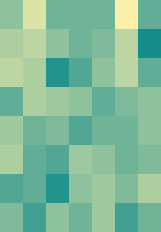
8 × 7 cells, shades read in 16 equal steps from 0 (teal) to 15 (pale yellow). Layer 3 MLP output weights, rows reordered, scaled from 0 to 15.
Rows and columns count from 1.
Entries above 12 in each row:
2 0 0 0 0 0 0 0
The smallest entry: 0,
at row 2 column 7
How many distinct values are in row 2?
6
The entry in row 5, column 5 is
6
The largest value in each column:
11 13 9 9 9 15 10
